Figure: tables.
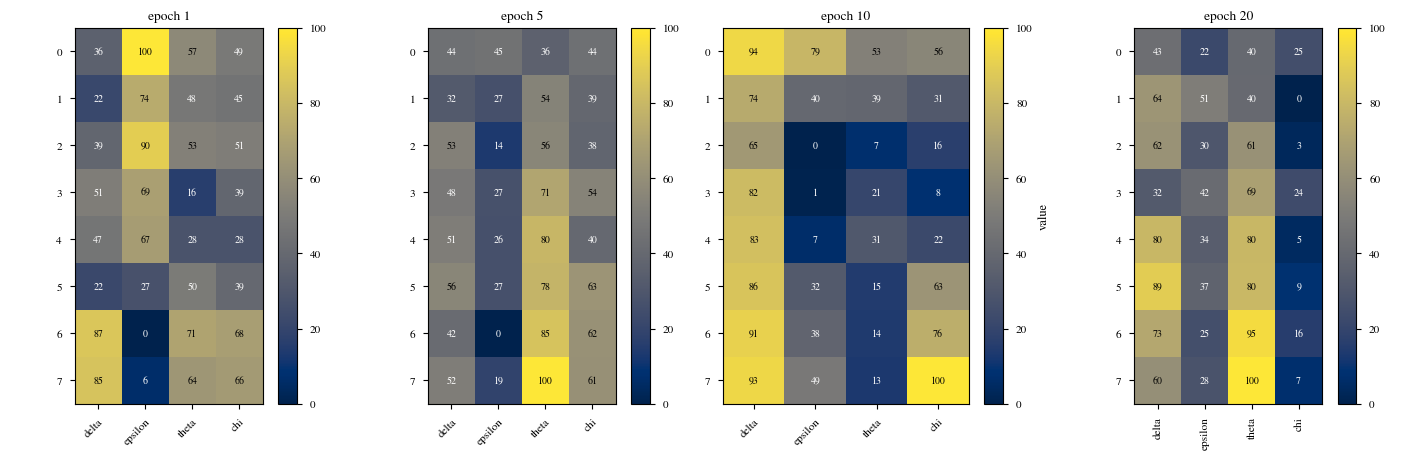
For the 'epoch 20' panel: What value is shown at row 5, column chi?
9
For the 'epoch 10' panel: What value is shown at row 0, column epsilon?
79
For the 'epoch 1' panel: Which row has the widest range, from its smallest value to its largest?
6
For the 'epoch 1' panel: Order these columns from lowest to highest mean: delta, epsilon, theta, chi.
chi, theta, delta, epsilon
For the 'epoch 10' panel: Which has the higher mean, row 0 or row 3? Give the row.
0
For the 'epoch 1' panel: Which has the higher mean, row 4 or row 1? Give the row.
1
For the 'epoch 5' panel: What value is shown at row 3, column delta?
48
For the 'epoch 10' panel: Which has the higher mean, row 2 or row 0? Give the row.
0
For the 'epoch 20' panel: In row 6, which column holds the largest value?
theta
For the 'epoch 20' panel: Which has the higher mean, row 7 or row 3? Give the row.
7
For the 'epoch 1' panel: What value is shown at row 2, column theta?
53
